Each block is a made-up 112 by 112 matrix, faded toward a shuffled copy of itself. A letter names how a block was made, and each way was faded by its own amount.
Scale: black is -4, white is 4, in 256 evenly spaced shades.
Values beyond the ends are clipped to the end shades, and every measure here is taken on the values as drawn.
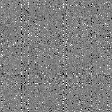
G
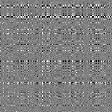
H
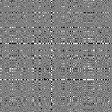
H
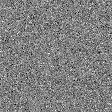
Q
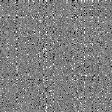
G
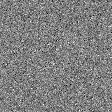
Q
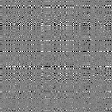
H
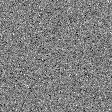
Q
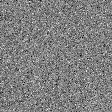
Q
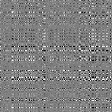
H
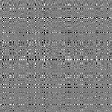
H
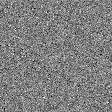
Q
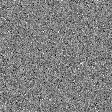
Q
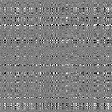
H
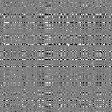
H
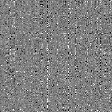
G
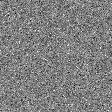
Q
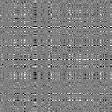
H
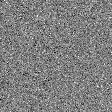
Q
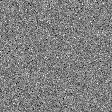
Q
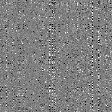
G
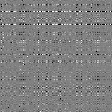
H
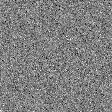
Q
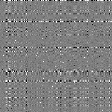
H
